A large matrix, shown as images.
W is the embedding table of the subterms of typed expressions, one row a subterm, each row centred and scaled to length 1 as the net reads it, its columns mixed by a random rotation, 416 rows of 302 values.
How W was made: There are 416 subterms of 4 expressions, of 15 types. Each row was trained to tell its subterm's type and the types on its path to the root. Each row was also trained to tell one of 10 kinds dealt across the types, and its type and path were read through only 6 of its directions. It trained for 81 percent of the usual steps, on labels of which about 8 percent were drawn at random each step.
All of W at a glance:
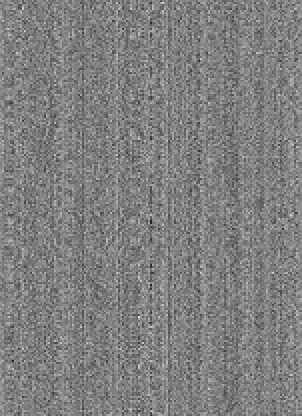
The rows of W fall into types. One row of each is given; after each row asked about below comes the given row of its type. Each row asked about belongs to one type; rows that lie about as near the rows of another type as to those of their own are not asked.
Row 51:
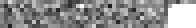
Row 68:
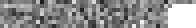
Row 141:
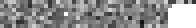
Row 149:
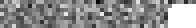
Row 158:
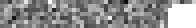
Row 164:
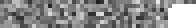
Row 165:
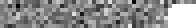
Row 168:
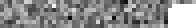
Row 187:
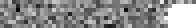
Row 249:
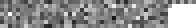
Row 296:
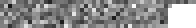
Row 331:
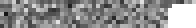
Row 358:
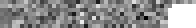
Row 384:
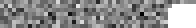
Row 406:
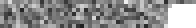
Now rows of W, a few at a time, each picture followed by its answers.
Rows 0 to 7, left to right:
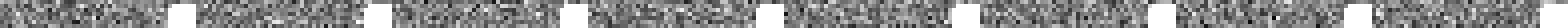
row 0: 51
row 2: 158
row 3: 158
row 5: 141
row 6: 141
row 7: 384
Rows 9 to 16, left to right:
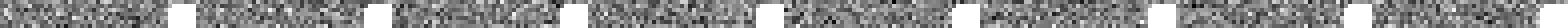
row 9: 187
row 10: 168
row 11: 296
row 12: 296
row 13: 158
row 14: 68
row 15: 165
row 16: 406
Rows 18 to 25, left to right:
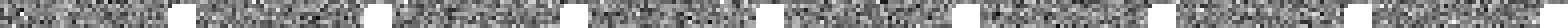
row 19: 187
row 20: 296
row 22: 164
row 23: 68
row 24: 168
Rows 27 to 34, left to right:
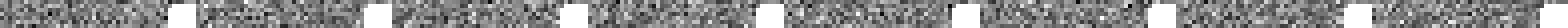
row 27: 168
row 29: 358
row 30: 141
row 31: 296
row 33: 187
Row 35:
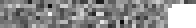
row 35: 164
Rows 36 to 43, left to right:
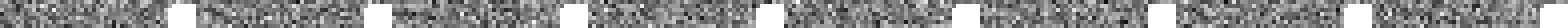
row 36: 187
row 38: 68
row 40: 331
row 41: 249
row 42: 187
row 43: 296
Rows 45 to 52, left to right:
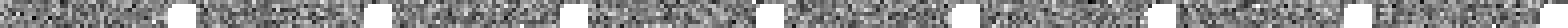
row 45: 187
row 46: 51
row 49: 187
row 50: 68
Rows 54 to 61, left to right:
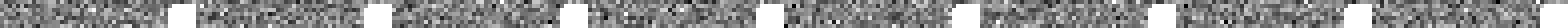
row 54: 168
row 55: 68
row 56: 51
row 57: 158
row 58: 331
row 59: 68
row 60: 296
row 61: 168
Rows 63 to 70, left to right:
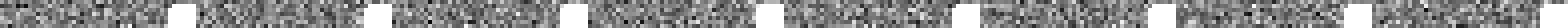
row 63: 165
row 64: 406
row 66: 187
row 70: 158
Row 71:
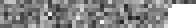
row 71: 406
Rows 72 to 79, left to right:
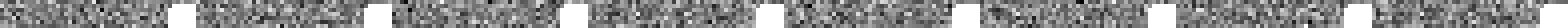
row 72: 149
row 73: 168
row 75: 406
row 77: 164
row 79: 406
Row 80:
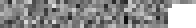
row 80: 168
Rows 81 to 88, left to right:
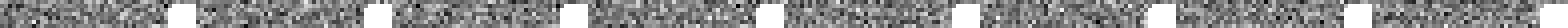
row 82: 141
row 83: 296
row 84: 168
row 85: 331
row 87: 168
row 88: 68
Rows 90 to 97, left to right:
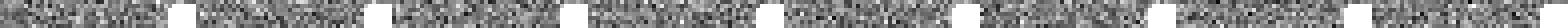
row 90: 164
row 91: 141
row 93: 141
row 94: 187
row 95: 406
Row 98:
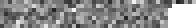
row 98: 68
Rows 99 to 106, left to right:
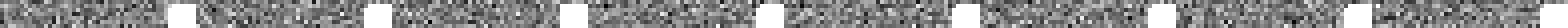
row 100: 384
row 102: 165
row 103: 165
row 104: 187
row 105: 331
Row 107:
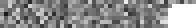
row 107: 406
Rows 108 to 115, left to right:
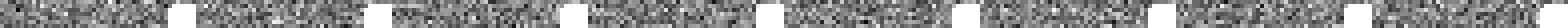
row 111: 249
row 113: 168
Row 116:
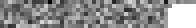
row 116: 406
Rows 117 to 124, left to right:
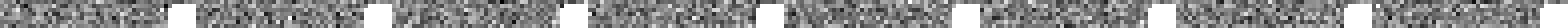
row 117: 296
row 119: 68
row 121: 406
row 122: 158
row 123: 168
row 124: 158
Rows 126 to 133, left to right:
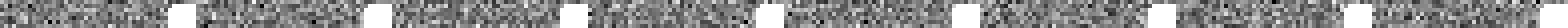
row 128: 331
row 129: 406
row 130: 331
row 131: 406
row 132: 164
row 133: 406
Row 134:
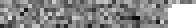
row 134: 406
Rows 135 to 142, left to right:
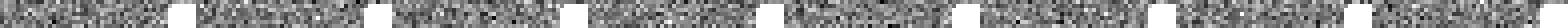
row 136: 158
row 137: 68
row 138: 358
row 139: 164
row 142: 51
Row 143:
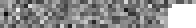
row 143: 406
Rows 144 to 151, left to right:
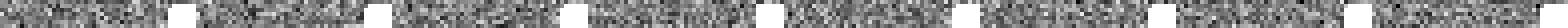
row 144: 158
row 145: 296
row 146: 187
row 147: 141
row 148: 406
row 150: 168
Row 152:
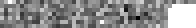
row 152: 406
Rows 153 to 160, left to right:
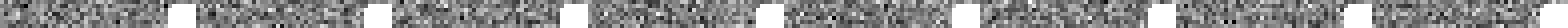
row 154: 158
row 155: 168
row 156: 296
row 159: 296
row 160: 249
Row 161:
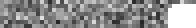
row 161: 141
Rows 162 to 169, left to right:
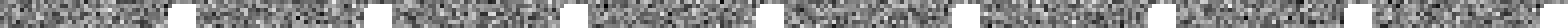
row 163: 158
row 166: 187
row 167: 141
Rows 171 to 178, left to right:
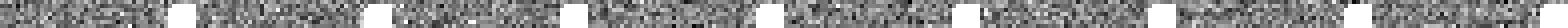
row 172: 406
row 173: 384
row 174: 164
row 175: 168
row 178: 249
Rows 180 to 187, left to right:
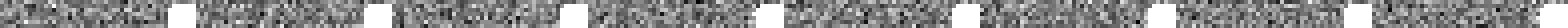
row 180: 168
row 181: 331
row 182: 296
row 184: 165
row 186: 68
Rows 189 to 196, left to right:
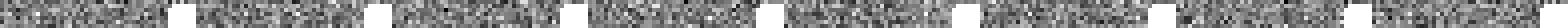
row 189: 149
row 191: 68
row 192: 149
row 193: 331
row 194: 331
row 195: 158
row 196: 149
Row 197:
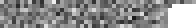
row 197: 331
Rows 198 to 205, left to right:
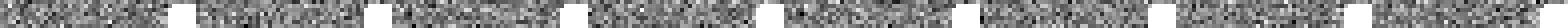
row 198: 187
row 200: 158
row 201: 187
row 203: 149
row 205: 406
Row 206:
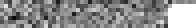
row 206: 158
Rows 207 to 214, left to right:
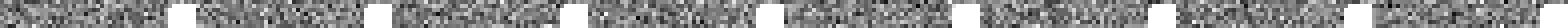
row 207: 187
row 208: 149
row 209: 296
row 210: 141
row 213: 168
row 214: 165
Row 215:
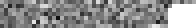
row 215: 296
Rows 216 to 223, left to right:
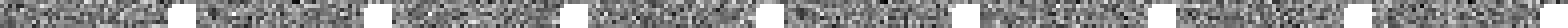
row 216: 296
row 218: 358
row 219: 187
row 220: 164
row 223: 149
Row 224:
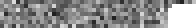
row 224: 331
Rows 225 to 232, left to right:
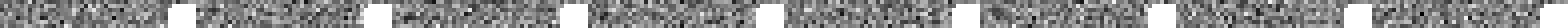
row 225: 168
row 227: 68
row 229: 331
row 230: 164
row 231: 296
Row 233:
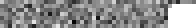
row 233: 249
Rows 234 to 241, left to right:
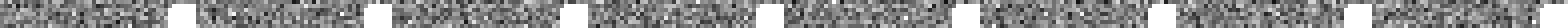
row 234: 165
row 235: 384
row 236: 158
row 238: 158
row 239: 149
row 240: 158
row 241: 68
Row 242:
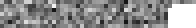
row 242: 168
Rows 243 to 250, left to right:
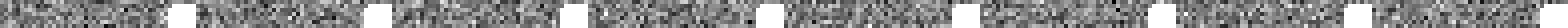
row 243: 164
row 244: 406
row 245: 158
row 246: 165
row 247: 331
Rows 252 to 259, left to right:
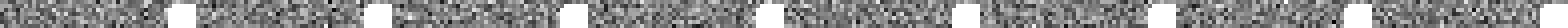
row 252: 384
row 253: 165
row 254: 165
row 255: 187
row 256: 149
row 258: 51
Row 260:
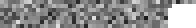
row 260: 158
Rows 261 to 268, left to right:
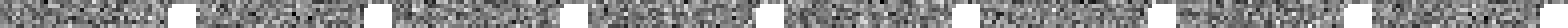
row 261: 168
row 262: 249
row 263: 68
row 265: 358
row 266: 68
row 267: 68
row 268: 249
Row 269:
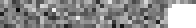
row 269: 187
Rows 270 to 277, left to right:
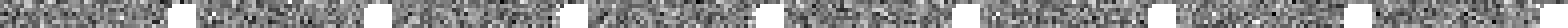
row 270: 68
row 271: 141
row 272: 68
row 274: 158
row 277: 68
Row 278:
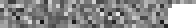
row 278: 149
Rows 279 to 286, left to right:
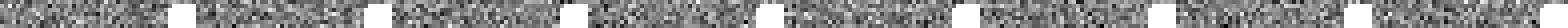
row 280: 158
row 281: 168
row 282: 51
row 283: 249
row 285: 149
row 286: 141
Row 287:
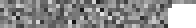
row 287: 149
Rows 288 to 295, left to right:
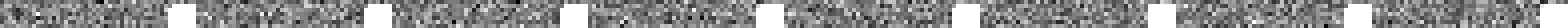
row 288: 164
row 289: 249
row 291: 296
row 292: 249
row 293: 51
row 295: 141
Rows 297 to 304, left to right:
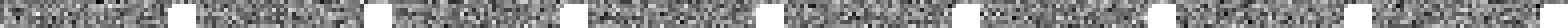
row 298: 249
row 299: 68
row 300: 68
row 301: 249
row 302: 187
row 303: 249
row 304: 249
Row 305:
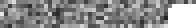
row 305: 296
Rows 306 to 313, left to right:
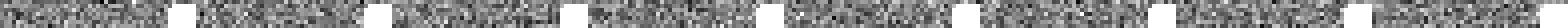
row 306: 68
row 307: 406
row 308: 296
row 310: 141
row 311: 149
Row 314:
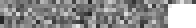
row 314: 141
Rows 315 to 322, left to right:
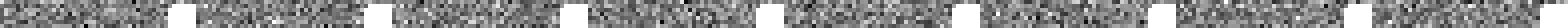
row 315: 141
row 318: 149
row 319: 141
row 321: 158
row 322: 158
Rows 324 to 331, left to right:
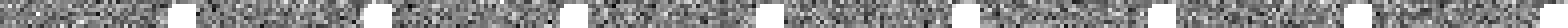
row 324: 358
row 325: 187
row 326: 51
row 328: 141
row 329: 158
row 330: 141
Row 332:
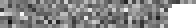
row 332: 249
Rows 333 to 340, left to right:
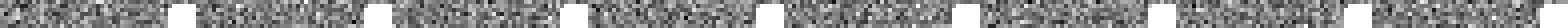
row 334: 51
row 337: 296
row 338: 51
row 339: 331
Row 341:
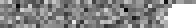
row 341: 406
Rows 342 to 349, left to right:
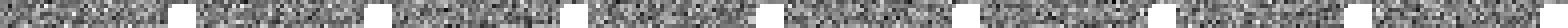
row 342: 296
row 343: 296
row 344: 331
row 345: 187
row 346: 168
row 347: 249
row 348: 384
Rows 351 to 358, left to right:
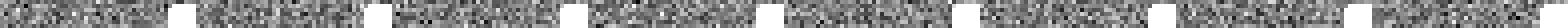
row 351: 296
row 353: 331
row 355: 249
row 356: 149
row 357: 296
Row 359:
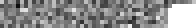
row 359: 331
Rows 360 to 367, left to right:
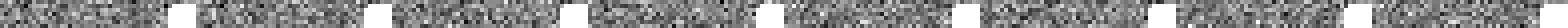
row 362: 249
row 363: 141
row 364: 358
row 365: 168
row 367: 358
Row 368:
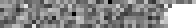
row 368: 164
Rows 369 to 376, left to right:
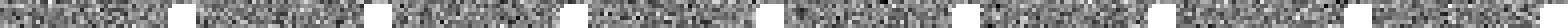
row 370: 141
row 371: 331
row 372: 406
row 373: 164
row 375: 168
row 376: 358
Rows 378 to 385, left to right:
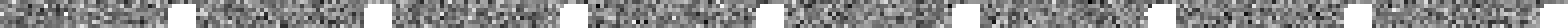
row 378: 249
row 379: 249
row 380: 187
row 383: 68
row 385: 331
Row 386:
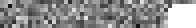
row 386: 331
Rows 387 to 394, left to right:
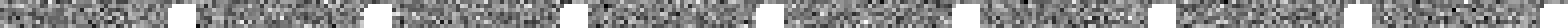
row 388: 331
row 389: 249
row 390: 51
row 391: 358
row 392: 168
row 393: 51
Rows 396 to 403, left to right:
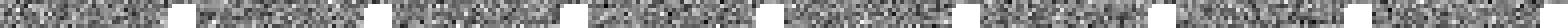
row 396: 406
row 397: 68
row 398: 296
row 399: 165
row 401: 187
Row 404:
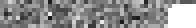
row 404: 406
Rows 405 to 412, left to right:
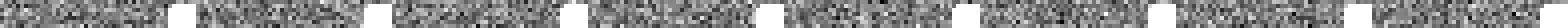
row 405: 249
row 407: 141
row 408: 187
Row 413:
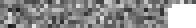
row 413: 187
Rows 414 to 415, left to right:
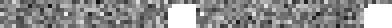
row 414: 149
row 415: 384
